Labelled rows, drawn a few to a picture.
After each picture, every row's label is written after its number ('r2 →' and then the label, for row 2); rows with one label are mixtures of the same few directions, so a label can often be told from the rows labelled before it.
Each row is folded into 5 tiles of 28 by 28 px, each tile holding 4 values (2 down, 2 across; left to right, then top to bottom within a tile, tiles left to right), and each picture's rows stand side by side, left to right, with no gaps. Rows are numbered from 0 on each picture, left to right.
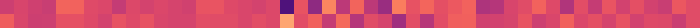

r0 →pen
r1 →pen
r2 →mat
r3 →pen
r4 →mat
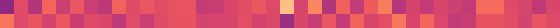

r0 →mat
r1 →pen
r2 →mat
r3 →pen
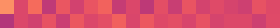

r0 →mat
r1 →mat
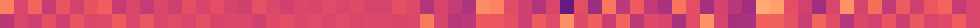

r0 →mat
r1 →mat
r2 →mat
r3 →pen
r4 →mat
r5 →pen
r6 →mat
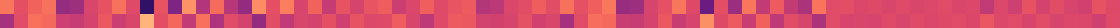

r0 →pen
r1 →mat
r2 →mat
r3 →pen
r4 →pen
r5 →mat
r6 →mat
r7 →mat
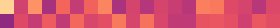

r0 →mat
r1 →pen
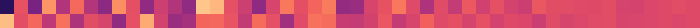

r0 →mat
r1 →pen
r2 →pen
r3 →mat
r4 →pen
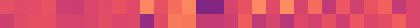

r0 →pen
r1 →pen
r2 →mat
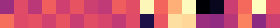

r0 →mat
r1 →pen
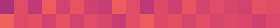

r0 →mat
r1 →mat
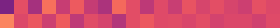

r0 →mat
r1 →mat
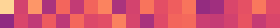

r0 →mat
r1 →pen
